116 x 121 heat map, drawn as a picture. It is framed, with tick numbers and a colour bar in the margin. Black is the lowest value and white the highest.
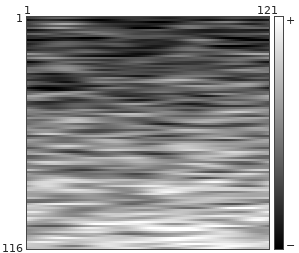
Grain: streaks across. Average level on the scale: 50%. Slope: up to the bottom.
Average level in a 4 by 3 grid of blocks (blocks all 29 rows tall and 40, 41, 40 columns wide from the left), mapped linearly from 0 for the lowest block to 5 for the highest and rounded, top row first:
1 0 0 | 1 2 2 | 3 3 4 | 4 5 5
